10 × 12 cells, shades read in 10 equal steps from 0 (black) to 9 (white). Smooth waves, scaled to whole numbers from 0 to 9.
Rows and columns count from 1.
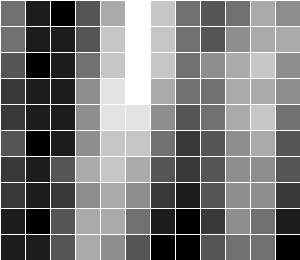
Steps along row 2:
down same up up up down down down up up same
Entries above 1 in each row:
10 10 10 10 10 10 11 10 7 7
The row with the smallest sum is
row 10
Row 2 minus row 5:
2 0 0 -2 -1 1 2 1 -1 -1 -1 2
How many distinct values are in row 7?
6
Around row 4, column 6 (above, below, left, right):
9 8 8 6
